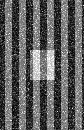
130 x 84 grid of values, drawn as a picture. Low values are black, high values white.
Ninth with the highest average: centre. Stripes: upright, repeating 6 times. Odd patch: higher, in the centre.
